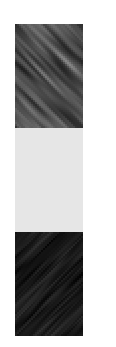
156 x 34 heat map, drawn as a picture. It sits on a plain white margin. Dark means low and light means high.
The table splits into 3 rows of 1 panel. Panel 1,1: low, slanting down to the right. Panel 2,1: very high, flat. Panel 3,1: very low, slanting up to the right, faint in contrast.
